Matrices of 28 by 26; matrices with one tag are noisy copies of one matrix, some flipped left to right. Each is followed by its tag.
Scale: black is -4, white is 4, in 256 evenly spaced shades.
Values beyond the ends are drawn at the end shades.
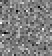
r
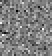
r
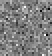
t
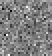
t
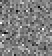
r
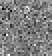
t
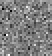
t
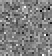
t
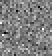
r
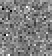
t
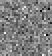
t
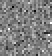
r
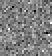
r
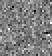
r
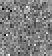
t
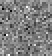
t
